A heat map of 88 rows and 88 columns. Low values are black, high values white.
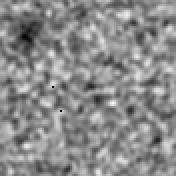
Stripes: none. Dips: one, in the top left. Lone odd cells: 2, each lower than its neighbours. Grain: blotchy.
